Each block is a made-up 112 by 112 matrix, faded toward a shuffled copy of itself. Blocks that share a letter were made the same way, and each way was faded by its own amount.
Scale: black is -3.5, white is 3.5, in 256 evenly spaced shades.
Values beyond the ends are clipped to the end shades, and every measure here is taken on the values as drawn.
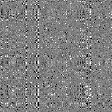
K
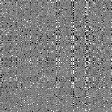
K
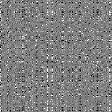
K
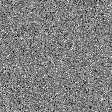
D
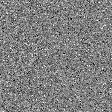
D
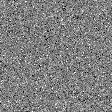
D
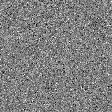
D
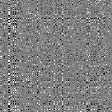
K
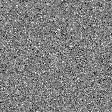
D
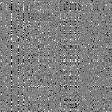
K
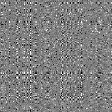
K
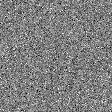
D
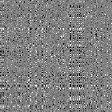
K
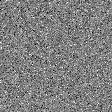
D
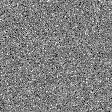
D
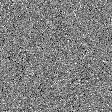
D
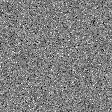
D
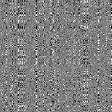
K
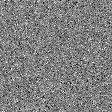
D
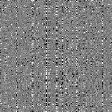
K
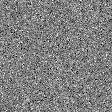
D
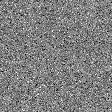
D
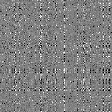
K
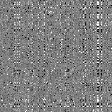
K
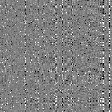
K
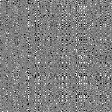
K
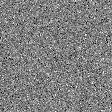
D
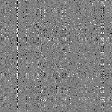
K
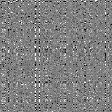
K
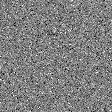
D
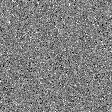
D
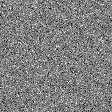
D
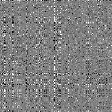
K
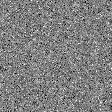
D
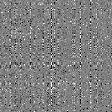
K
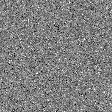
D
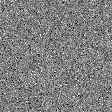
D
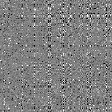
K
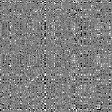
K
